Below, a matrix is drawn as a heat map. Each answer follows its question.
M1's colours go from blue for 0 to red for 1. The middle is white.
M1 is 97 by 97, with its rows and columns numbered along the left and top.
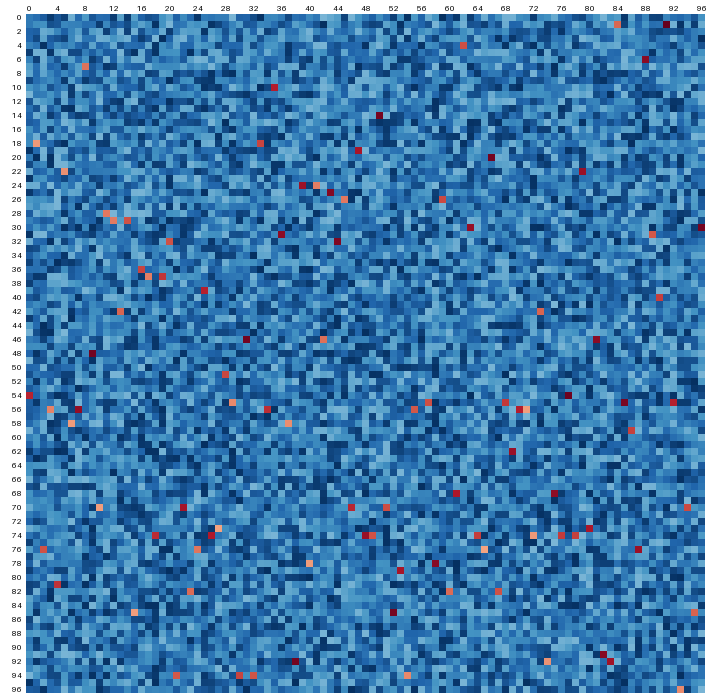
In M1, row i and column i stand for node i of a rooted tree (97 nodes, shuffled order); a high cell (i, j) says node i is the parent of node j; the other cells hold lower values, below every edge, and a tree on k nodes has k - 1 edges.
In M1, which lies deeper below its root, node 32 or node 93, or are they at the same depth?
node 93
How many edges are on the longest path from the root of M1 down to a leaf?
8
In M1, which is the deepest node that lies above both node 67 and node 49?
74
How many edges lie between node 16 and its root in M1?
5
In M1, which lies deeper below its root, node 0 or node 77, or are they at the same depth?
the same depth
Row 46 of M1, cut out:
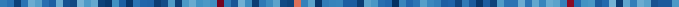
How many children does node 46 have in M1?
3
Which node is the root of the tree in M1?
56
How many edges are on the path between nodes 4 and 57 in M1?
6
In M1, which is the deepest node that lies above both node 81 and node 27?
46
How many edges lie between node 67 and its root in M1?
8
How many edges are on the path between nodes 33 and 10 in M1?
7
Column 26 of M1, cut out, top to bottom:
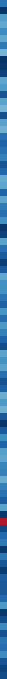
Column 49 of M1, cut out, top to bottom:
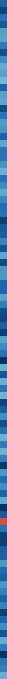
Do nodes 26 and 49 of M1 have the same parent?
yes
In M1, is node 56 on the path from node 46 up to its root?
yes
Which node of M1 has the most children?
74
